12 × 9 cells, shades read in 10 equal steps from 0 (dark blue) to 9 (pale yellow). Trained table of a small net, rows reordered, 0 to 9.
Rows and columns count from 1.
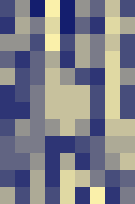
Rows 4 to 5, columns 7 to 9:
4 8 2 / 1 8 5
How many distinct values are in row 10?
5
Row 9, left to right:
3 4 4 1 1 2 3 6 6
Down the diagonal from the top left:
2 6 2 6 5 7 2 7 6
